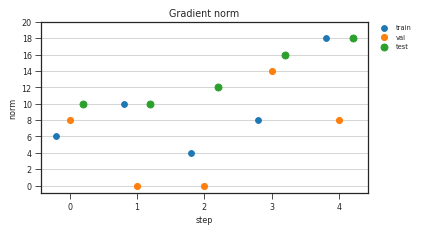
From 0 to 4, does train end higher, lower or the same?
higher
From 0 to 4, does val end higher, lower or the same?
the same
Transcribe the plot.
Title: Gradient norm
x-axis: step, ticks 0 1 2 3 4
y-axis: norm, ticks 0 2 4 6 8 10 12 14 16 18 20
Legend: train, val, test
Values:
train: 6 10 4 8 18
val: 8 0 0 14 8
test: 10 10 12 16 18
